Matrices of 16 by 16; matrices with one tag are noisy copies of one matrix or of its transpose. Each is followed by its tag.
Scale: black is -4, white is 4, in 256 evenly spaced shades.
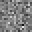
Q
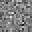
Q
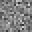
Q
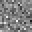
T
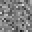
T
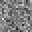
T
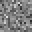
T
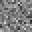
T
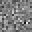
Q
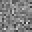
Q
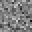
T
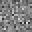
Q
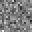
T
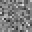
T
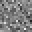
T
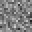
T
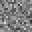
T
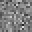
Q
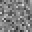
T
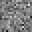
Q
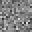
Q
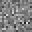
Q
